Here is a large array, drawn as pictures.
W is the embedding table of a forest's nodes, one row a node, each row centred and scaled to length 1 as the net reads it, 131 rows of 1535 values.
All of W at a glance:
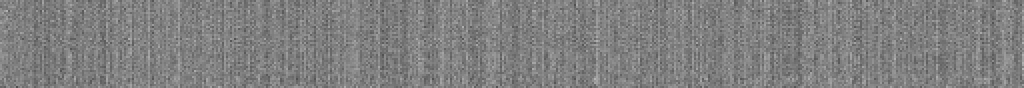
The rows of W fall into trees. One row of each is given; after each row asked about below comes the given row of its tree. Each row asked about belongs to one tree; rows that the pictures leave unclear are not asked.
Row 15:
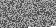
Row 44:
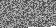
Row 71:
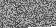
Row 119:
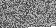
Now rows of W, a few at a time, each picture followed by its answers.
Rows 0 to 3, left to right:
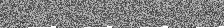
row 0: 119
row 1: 119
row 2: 15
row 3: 15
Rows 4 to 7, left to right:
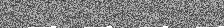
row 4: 119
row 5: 44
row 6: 119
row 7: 15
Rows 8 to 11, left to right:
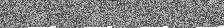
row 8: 119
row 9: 119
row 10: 44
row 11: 15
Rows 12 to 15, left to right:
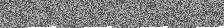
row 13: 71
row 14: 71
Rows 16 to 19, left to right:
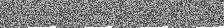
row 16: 15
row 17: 15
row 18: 15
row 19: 15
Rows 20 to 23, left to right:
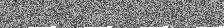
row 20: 44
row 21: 119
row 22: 71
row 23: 15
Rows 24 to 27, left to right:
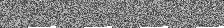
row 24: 44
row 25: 71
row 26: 15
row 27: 44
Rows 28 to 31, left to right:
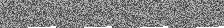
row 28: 15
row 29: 15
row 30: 119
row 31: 71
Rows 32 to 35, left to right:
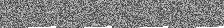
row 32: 71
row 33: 15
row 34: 119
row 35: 15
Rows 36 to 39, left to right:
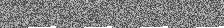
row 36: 44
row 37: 15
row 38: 71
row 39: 119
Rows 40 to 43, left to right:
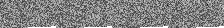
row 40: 119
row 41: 119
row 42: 71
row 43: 15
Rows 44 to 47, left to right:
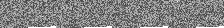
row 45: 71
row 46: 119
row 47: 15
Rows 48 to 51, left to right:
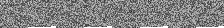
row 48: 119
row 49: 119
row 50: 15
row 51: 44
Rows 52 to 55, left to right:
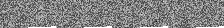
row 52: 119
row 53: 71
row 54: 119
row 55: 71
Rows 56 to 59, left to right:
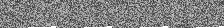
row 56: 119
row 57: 71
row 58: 71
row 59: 71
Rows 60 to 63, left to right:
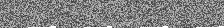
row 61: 119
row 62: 44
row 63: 71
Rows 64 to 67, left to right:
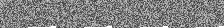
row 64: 15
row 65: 15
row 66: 119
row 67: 119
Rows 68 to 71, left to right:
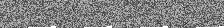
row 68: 44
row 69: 15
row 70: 44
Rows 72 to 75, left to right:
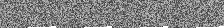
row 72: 71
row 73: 71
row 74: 119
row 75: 15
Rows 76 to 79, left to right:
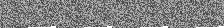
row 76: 71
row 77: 119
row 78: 71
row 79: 15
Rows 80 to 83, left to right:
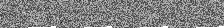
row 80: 119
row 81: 15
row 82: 119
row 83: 15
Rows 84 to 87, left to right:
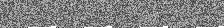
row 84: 15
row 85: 15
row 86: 119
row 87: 44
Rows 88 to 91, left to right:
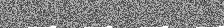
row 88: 15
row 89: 15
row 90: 71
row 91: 15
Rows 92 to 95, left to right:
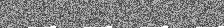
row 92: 44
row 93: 15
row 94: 15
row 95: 44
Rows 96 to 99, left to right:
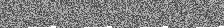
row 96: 15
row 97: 71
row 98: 119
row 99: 15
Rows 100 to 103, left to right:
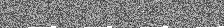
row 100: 119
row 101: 119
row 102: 15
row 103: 71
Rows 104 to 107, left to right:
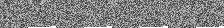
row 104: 15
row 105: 119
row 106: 15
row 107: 44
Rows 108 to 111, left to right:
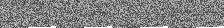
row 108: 44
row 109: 15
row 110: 71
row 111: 15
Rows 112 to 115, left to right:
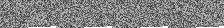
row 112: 119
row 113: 71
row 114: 71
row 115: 119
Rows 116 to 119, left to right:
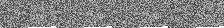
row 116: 119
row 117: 119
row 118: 119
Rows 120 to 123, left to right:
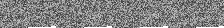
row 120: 44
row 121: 119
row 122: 119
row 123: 44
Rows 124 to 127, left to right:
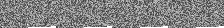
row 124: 119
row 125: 119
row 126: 15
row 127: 71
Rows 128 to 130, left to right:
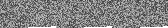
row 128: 119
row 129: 71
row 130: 44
